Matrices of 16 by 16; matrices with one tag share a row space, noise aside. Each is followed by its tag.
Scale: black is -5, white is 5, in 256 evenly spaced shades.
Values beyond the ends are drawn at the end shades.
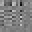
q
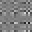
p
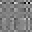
p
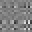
p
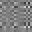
p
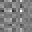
q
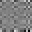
p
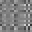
p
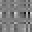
p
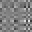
p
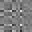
q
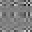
p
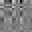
q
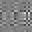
p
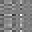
q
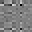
q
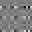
p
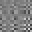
p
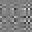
p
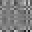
p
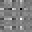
q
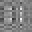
q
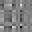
q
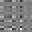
q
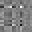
q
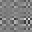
p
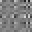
p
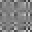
p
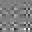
p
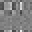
q
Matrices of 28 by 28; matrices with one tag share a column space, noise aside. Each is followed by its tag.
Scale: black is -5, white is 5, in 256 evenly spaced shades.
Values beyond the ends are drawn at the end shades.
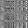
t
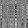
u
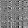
t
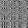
t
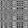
t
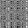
t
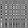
u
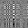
u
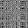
t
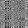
t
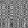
u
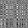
u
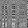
u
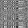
t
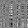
u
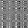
t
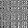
t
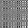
t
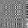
u
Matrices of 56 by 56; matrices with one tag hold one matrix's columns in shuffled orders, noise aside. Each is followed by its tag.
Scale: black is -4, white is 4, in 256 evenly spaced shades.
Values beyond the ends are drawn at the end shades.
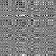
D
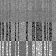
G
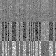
G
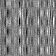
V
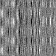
V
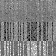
G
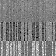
G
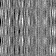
V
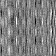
V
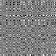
D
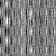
V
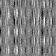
V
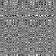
D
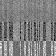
G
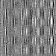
V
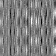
V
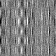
V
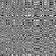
D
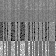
G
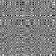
D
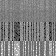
G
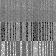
G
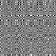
D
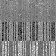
G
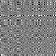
D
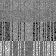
G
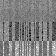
G
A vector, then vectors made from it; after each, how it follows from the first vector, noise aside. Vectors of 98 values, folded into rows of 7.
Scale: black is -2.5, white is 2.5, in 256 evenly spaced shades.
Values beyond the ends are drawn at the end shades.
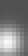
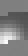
partly zeroed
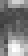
wrapped around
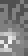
partly zeroed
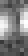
wrapped around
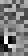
sign-scrambled
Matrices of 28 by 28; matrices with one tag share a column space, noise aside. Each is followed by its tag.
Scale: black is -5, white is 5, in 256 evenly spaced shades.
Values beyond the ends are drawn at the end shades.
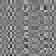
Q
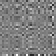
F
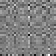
F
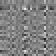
Q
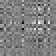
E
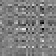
E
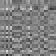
Q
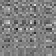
E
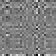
F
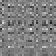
E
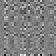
F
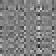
Q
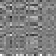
F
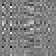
E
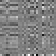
F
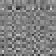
Q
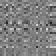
E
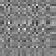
E
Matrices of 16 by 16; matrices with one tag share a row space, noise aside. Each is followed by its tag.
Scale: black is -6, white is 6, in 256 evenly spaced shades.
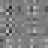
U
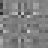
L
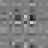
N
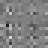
U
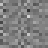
L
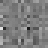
L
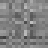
N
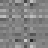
N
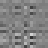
N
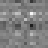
N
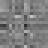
N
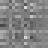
N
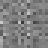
L
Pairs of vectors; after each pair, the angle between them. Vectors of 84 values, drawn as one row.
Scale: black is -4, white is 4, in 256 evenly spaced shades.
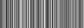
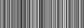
partly opposed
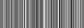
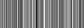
partly aligned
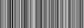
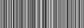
partly opposed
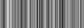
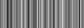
nearly opposite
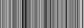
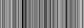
nearly parallel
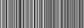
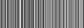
nearly opposite
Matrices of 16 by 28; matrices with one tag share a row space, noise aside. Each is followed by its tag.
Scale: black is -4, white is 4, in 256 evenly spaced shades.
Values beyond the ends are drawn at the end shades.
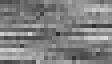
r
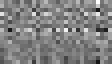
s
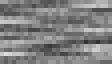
r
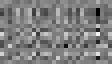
s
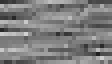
r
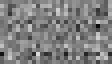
s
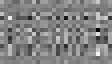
s
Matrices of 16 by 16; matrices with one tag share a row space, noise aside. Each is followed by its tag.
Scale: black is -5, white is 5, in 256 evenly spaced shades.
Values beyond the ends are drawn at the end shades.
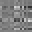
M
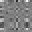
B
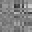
M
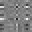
B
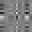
B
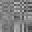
M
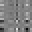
B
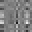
B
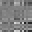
M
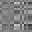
M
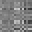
M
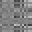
M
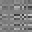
M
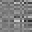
M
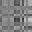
M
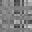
M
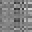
M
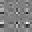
B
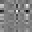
B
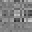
M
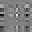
B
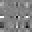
B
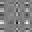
B
